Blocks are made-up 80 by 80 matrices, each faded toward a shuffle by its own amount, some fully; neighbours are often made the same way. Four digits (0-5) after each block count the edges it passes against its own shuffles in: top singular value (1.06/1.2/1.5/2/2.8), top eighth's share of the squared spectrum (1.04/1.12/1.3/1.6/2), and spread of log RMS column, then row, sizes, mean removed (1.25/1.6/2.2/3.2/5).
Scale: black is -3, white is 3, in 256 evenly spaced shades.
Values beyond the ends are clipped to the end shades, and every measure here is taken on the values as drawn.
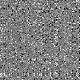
4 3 2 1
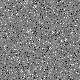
1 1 0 0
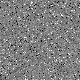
0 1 0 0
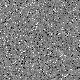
0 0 0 0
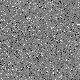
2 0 0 0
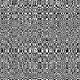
5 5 4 4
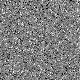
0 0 0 0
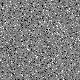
0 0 0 0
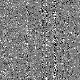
2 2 3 0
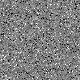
0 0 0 0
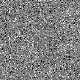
3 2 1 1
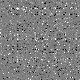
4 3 1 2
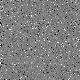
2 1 0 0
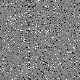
3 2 1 1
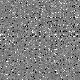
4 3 1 2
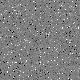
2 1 1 0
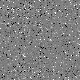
3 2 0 1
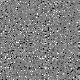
3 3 2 1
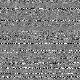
2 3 0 4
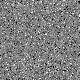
0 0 0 0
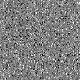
4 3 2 1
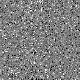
3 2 1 1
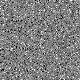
3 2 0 1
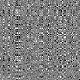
5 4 3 3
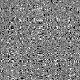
4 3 2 2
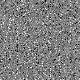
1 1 2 0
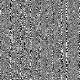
2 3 4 0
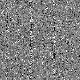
1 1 2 0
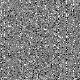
2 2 3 0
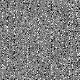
1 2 3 0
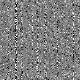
2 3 3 0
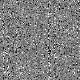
1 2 2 0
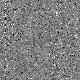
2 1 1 0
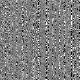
2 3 4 0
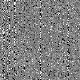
2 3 3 0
